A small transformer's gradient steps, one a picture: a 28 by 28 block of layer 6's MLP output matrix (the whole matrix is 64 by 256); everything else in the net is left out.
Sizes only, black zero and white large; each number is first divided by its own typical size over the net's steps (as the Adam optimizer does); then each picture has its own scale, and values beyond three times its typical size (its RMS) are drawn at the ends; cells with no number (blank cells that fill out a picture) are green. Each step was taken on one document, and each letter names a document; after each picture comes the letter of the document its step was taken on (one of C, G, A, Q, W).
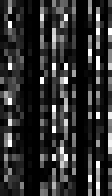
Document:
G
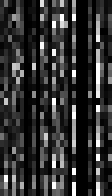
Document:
G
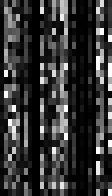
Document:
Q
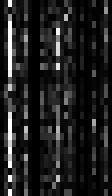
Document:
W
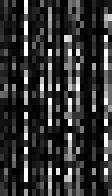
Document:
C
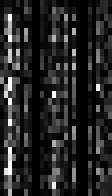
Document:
W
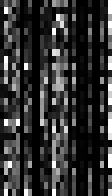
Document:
Q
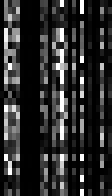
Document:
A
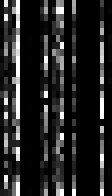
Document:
A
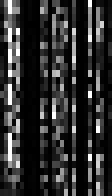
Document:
Q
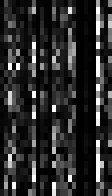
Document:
W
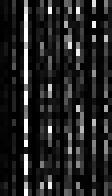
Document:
C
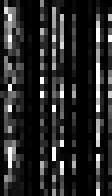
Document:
G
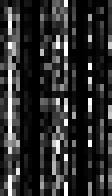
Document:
Q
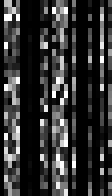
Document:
A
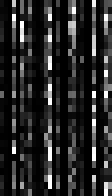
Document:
C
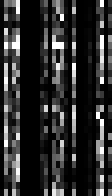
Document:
A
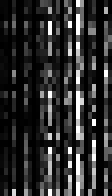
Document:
C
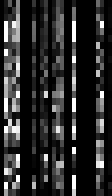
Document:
A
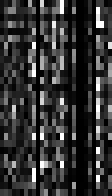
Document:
W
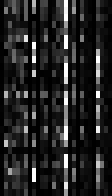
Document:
W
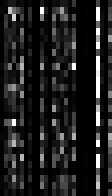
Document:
G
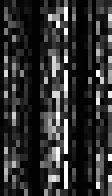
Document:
Q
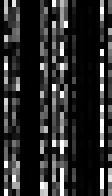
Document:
A
